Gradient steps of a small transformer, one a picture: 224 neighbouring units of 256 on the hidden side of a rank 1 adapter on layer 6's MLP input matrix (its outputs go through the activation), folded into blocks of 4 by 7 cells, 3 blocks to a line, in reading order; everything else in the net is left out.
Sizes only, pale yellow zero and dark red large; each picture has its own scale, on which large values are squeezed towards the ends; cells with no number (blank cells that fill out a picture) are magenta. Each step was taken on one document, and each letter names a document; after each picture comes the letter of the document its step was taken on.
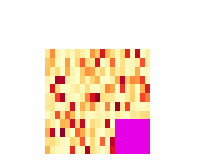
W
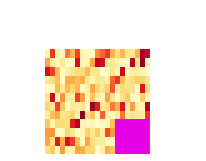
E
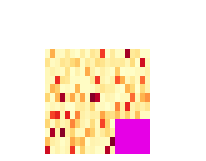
W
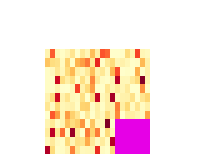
W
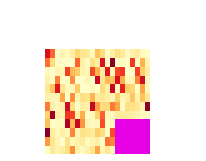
E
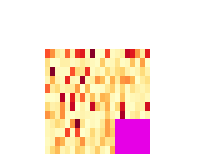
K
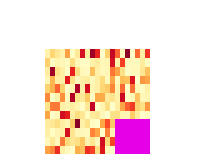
K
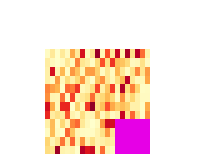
K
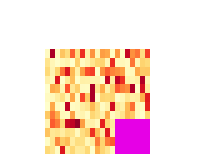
E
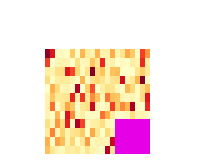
E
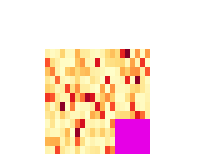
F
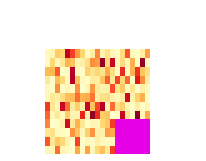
F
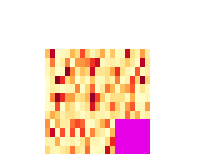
W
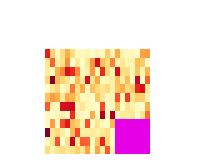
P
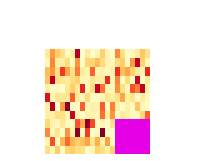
P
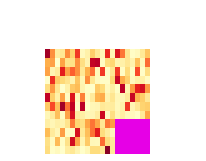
P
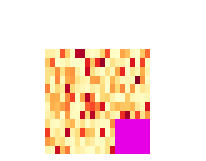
F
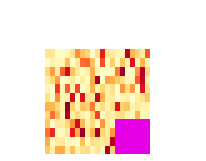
E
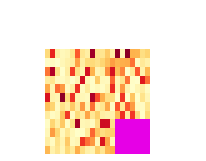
K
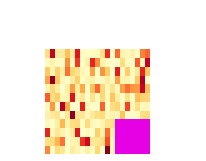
P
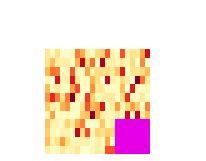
F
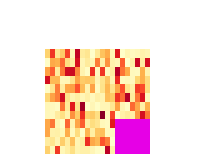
P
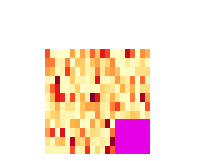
W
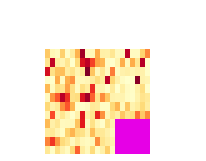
F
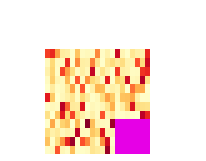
P
